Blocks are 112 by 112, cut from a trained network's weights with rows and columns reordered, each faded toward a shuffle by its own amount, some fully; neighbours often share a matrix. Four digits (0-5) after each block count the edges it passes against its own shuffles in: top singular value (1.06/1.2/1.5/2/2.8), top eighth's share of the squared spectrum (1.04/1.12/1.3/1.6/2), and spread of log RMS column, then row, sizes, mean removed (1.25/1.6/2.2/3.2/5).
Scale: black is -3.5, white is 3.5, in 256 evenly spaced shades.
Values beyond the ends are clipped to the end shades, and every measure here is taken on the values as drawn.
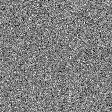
1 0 0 0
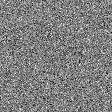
0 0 0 0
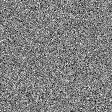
0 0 0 0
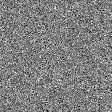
0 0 0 0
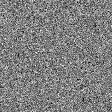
2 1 0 0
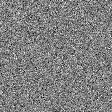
0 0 0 0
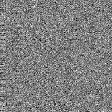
4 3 1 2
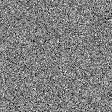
3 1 0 0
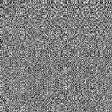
5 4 2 3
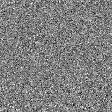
3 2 0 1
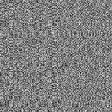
5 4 2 1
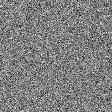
1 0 0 0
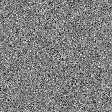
1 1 0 0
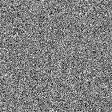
2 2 0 1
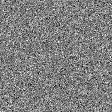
0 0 0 0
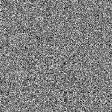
3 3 1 2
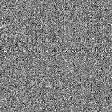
3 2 1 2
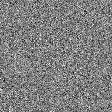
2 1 0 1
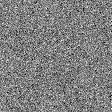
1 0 0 0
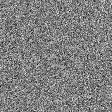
2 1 0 0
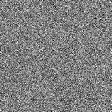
3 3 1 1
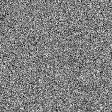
2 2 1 0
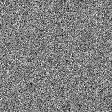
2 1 0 0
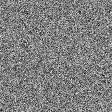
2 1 0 0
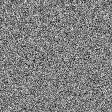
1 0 0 0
